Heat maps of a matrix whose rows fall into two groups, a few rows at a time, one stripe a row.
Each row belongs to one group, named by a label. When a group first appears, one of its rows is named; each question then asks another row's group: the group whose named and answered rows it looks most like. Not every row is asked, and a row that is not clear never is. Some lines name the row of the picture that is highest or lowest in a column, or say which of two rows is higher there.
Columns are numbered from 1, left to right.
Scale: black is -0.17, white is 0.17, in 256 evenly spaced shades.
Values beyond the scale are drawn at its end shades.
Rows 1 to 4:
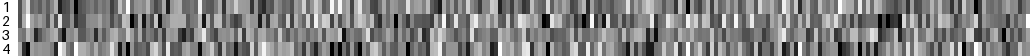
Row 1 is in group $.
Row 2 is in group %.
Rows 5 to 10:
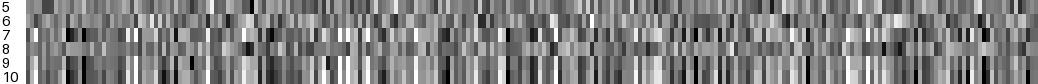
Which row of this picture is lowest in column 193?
6
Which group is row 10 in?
$
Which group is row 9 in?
$
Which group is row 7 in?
$
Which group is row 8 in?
%
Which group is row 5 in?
%
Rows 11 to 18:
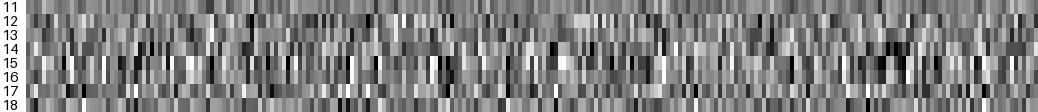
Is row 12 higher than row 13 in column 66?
No
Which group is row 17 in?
$
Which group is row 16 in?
%
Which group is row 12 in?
%
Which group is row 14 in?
%
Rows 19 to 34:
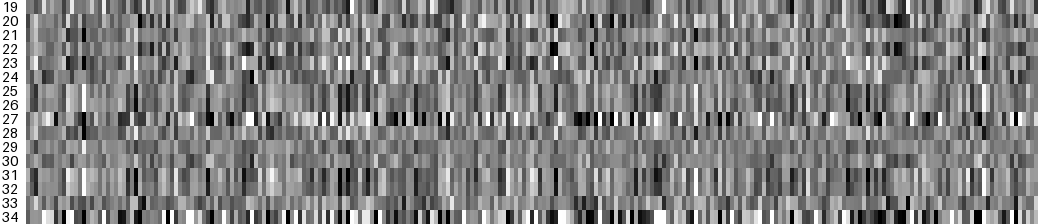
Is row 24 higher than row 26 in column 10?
Yes
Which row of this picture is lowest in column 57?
24
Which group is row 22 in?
%
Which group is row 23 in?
$
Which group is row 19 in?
%
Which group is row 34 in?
%
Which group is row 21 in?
$
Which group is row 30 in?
%
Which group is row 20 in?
%
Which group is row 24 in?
%
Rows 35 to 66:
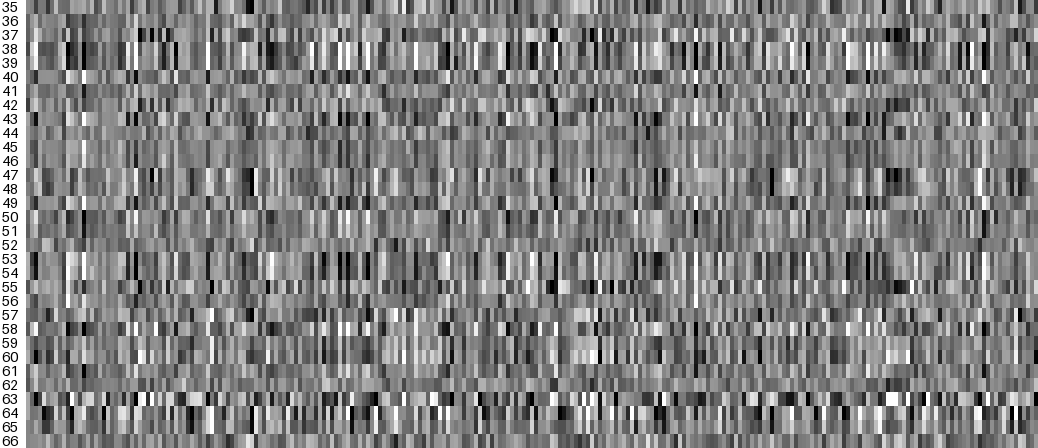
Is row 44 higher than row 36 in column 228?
No
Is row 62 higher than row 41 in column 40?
Yes
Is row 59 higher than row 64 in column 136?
Yes
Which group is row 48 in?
%
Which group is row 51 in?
$
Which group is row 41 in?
$
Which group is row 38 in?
$
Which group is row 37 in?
%
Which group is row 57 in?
%
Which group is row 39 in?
$
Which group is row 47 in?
%
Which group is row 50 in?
$
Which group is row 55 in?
%
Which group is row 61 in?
$
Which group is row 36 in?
$
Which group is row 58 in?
$
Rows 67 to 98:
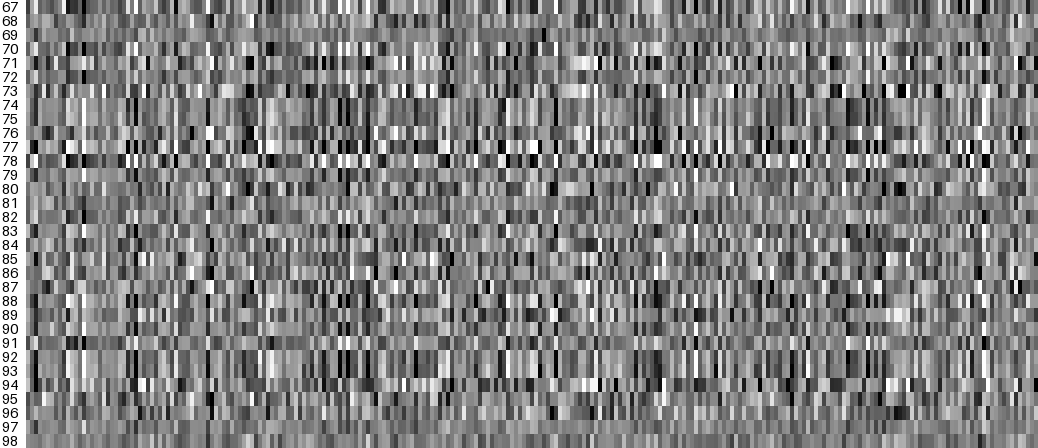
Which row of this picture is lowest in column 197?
73
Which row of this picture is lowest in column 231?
77
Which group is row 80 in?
%
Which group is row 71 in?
%
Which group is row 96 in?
%
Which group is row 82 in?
$
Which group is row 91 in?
$
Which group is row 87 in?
%
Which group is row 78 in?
$
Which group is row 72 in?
$
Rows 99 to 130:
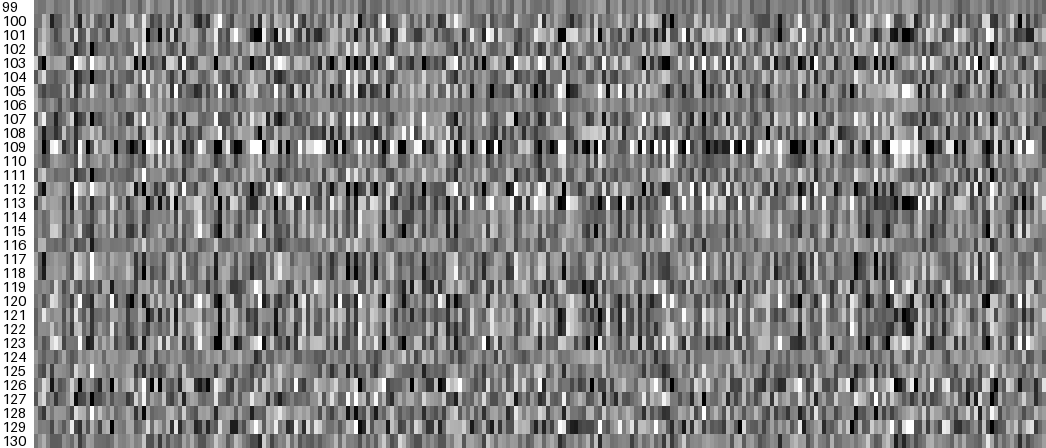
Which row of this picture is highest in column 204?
126
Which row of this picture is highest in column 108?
109
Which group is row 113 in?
%
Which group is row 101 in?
%
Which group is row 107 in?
$
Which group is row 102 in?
$
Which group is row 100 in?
%
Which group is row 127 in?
$
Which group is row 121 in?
%
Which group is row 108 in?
%
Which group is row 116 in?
$
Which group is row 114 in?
%
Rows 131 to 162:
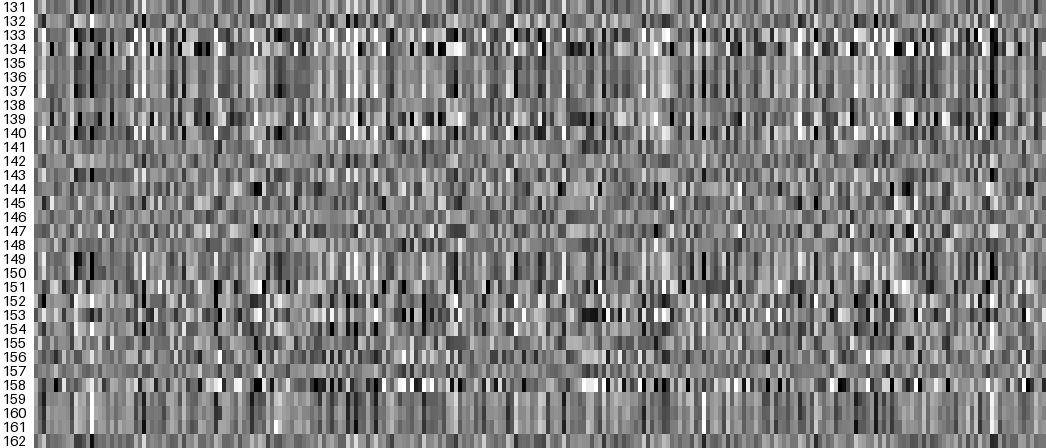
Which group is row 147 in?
%
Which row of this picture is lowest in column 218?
144
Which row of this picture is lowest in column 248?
153
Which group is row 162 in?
$
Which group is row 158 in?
%
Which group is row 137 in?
$
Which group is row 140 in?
$
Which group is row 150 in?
$
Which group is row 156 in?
%
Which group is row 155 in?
%
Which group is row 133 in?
$
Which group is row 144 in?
%
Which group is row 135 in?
$
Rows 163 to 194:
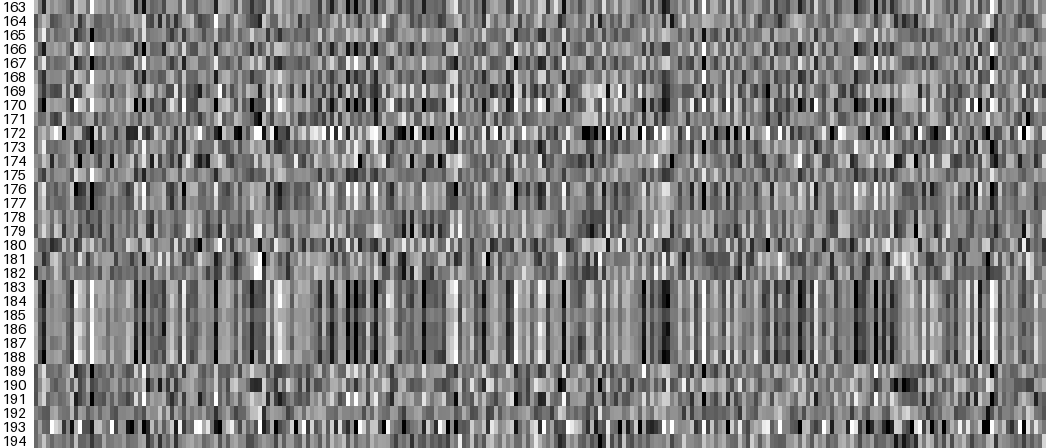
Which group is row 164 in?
%
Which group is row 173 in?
$
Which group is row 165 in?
$
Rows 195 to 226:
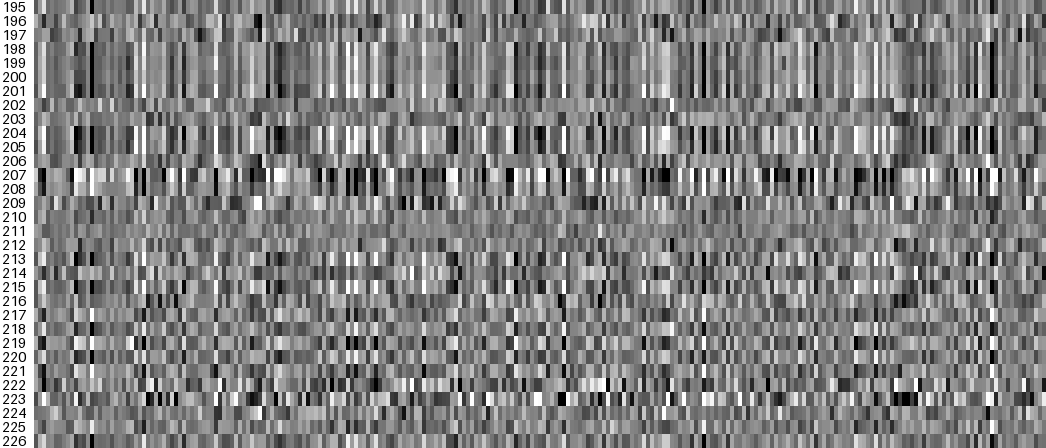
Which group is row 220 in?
$
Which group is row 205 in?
$
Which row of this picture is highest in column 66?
197
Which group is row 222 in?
%
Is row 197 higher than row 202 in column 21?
Yes
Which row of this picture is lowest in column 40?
207
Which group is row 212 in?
%
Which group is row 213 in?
$
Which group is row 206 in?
%
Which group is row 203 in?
%
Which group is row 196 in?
%
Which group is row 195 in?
$
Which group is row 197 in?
%
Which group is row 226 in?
$
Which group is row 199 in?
$
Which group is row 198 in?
$
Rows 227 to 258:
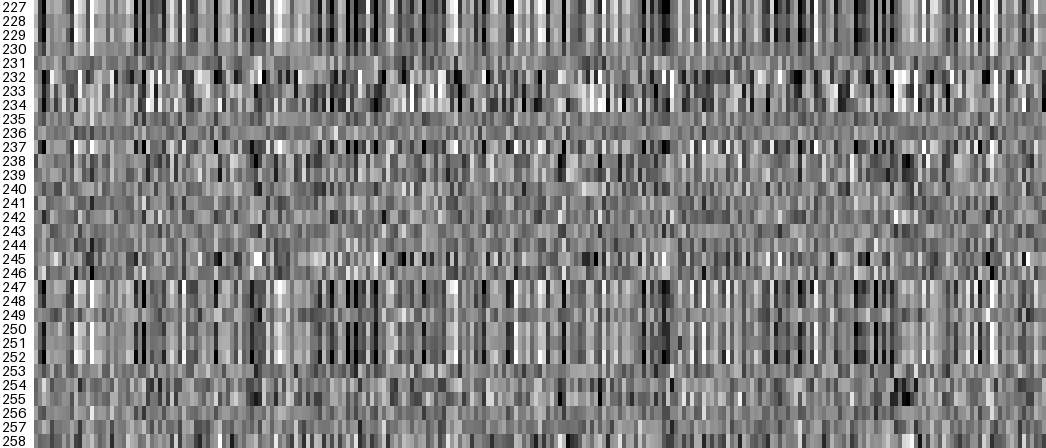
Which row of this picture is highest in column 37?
232
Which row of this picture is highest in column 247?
232
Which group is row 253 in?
%
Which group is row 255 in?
%
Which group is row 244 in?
$
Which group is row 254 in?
%
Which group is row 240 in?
%
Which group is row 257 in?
%
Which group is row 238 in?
%
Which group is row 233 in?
%
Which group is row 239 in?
%
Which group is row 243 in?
%
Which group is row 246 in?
$
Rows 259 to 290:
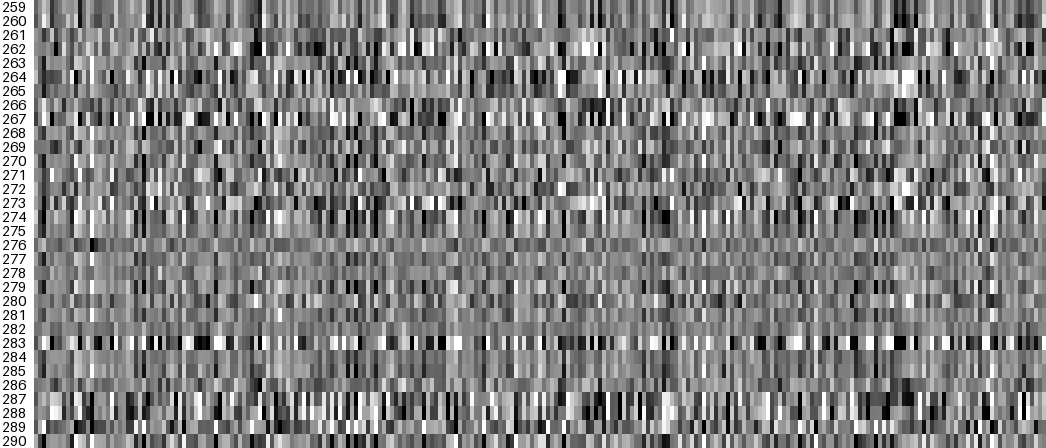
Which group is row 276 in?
$
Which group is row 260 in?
%
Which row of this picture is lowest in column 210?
273
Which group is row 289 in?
$
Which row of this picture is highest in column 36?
264
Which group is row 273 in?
%
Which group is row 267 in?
%
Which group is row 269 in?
%
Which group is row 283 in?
%
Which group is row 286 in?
%
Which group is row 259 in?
%
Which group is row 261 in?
%
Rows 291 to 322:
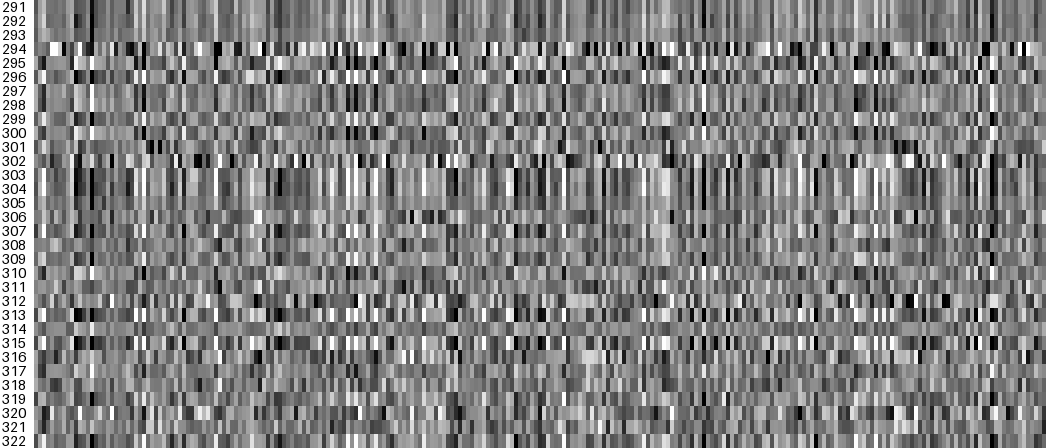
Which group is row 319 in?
$
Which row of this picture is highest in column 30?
320
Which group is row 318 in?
%
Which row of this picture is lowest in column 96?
312
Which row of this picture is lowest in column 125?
302
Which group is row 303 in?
$
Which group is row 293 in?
$
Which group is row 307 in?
$
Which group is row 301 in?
%
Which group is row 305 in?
$
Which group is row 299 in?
$
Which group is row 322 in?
$
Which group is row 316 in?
%
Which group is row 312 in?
%
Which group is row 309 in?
$
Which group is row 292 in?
$
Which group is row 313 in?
$
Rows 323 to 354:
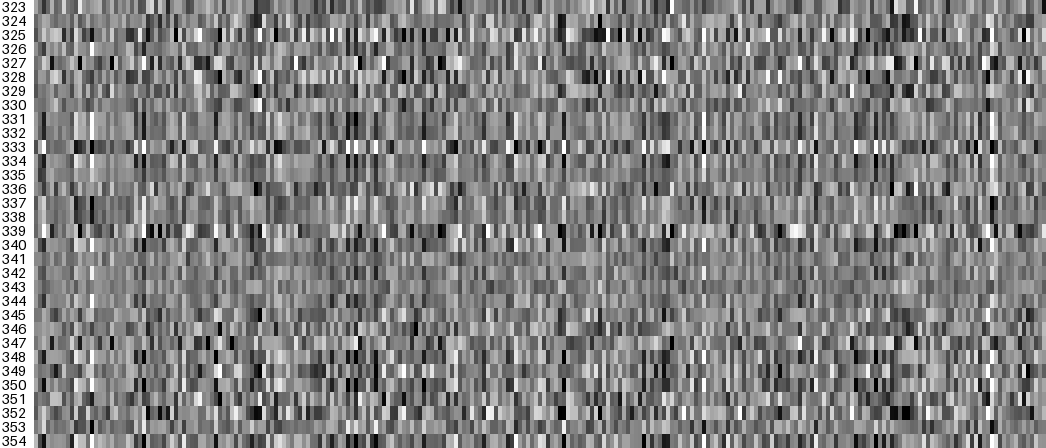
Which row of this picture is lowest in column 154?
325
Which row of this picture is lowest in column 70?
349
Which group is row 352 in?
%
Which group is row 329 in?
%
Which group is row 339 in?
%
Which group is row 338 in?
$
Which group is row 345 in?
%
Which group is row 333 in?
$
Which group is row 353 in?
$
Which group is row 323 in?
%
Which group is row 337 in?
$
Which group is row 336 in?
%
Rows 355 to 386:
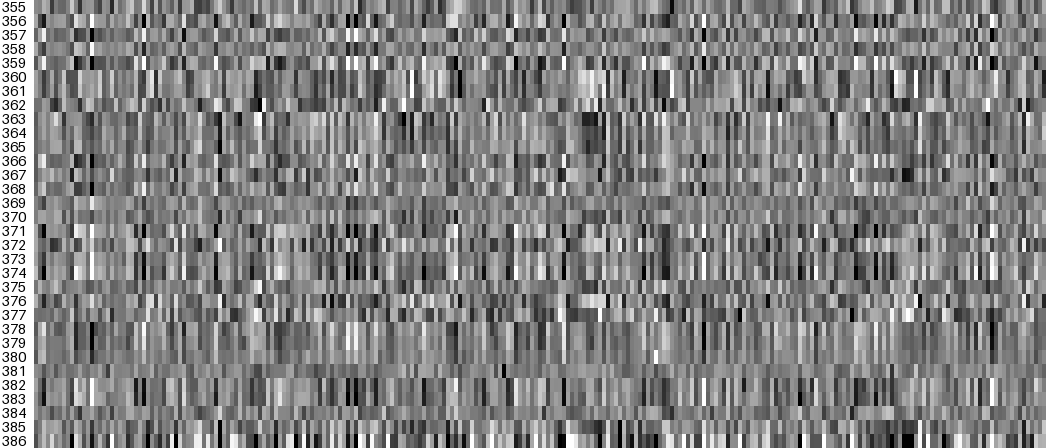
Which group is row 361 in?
%
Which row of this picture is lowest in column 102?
355
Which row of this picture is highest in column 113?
359
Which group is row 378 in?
$
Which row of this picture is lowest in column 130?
377
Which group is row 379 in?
$
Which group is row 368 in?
$
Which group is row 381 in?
%
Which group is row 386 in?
%
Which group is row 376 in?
%
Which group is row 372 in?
%
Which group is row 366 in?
$
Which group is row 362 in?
%
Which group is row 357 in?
$
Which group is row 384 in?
%
